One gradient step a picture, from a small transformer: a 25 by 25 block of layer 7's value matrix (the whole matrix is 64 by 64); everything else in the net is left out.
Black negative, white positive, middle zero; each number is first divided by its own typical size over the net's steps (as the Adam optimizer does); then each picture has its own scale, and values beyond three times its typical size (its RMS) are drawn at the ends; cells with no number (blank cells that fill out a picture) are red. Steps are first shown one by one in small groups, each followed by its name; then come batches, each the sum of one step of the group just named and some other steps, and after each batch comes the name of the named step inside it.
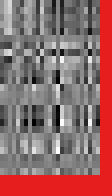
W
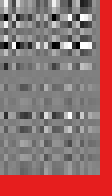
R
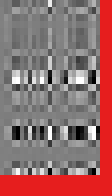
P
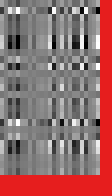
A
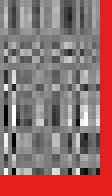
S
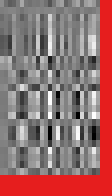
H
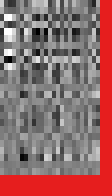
W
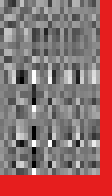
A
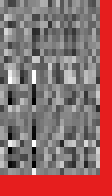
W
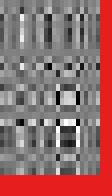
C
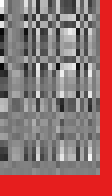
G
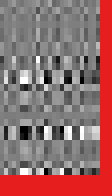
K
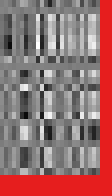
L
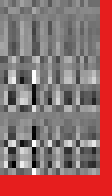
K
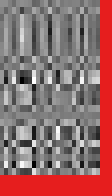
C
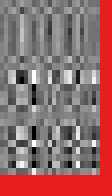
C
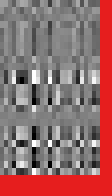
G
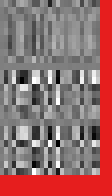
L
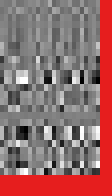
K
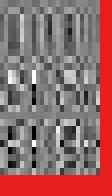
C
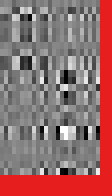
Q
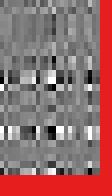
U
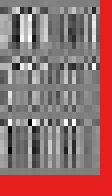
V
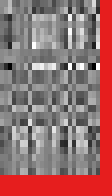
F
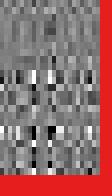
U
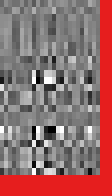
U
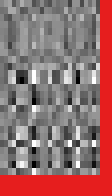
F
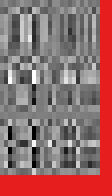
V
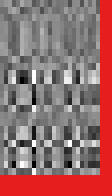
F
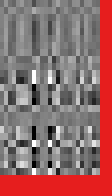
U
